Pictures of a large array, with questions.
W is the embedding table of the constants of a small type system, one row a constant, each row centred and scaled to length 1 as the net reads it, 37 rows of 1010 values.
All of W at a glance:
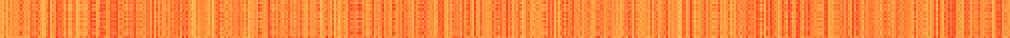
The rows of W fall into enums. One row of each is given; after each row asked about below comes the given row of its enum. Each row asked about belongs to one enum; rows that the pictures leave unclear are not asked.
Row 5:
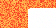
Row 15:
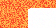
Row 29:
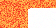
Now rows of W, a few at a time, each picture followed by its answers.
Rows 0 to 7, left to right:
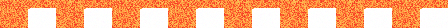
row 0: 15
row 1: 5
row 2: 15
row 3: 15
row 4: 5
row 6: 5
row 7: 15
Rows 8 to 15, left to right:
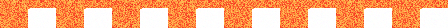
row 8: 5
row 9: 5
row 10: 29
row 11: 5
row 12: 15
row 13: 15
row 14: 5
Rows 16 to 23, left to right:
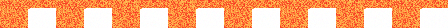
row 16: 15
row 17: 15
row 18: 5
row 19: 5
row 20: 15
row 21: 15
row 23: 15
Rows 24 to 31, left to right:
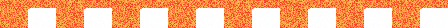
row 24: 15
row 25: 5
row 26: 29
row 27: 15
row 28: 5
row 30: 5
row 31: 15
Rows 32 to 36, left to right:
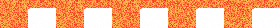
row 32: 5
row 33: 5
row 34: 5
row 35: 15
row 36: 29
